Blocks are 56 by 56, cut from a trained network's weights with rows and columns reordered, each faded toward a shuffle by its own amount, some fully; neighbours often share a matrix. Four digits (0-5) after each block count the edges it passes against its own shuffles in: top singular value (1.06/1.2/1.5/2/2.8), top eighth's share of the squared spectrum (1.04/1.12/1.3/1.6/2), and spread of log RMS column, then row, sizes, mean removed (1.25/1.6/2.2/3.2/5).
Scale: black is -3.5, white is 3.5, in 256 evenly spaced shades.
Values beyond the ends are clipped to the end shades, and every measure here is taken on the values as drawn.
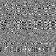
4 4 1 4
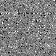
3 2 0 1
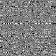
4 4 0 3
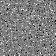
0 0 0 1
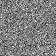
1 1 0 0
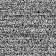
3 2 0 0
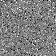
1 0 0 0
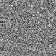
3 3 1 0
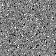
2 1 0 1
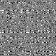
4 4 1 3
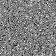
1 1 0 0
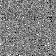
1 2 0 1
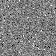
0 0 0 0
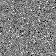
1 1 0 0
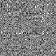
3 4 2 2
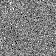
0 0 0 0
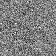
0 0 0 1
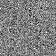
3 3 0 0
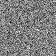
0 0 0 0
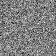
0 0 0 0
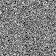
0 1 0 0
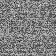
2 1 0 0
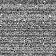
4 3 0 0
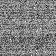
3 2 0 0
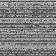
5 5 1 2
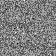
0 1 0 0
